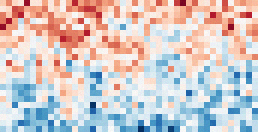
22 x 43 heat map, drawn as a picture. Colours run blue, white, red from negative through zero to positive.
Odd rows or columns: none. Histogram: bell-shaped. Slope: up to the top.
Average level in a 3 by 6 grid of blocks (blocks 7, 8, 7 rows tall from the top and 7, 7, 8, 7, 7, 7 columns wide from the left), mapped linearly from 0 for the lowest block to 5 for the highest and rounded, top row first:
554344 / 233222 / 010000
